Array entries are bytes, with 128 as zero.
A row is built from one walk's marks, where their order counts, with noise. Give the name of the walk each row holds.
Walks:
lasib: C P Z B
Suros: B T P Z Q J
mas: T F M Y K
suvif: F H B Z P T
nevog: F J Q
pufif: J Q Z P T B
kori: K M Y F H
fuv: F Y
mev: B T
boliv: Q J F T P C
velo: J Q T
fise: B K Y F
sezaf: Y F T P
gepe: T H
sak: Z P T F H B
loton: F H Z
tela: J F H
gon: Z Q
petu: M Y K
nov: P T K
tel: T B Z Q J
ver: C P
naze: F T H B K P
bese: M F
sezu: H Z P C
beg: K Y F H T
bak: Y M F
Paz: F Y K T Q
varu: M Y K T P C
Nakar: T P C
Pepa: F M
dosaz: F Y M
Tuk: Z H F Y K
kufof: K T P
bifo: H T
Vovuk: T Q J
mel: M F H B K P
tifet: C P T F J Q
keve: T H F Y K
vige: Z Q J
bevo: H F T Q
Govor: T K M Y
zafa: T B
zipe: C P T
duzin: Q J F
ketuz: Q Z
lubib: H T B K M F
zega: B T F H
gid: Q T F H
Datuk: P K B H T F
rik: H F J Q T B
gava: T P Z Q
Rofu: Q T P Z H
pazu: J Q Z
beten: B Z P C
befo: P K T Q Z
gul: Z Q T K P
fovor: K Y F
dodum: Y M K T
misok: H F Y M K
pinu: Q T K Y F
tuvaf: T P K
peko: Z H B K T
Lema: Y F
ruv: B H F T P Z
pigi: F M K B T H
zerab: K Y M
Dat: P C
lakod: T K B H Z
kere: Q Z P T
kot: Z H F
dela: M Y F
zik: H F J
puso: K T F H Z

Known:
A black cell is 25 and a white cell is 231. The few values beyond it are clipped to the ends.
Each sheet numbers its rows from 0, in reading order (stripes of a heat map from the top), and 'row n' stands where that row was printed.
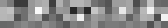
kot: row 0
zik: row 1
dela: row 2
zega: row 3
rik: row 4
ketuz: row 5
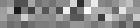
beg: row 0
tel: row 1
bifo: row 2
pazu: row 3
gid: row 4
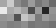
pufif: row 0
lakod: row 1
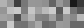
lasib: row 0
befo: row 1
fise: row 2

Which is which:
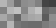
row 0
tifet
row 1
Tuk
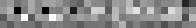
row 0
dodum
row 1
petu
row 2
puso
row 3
suvif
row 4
nov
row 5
Paz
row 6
gon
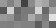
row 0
lubib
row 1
pinu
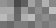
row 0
gul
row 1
gava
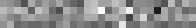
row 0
Datuk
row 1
naze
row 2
Suros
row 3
nevog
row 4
ver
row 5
kufof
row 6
mel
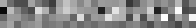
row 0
mev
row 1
ruv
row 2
boliv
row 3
varu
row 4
vige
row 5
bak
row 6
Lema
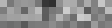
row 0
pigi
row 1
peko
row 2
Rofu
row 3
Nakar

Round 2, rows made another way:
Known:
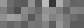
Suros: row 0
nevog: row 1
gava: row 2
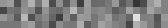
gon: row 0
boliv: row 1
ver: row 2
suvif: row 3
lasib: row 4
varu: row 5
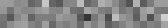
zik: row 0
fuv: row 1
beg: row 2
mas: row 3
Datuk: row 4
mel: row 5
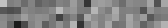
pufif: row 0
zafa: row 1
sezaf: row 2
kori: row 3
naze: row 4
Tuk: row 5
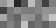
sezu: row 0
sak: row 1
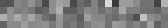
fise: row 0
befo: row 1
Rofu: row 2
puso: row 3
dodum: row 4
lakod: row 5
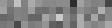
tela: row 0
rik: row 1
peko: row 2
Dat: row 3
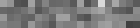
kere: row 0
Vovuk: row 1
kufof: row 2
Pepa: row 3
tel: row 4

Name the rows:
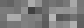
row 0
mev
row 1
vige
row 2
Lema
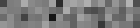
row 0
Govor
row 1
keve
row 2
petu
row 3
pazu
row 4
duzin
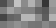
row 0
bese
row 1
gul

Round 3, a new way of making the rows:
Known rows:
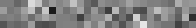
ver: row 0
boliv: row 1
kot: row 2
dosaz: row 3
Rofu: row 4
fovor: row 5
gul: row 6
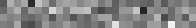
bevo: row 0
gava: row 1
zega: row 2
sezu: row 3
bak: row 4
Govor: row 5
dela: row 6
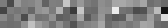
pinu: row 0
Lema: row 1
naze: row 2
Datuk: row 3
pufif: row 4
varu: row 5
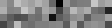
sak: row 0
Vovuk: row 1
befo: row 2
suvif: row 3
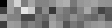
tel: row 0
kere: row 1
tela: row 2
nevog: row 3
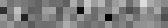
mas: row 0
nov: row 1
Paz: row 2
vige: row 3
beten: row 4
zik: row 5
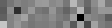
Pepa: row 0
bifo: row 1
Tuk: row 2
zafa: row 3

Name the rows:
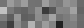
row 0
velo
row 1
fuv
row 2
tuvaf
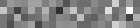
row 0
pazu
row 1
duzin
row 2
zerab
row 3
lasib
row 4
beg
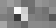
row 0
puso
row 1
mev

